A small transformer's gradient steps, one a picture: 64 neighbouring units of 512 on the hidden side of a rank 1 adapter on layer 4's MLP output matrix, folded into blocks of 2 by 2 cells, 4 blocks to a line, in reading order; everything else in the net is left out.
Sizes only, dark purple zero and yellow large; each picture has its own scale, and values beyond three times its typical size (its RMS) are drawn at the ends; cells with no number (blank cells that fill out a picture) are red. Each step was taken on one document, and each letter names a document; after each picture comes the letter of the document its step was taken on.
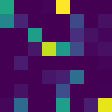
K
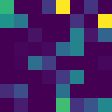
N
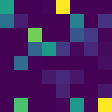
K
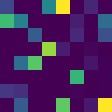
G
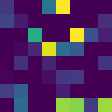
N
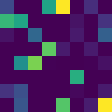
G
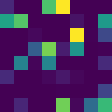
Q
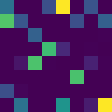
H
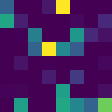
K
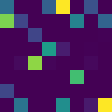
H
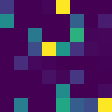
K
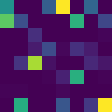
H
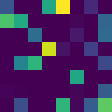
G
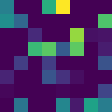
Q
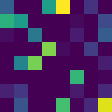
G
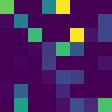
N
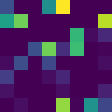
Q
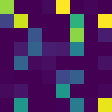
K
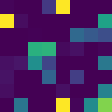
Q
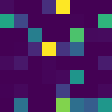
N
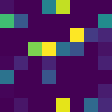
Q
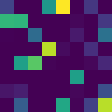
G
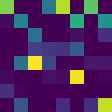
H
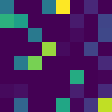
G
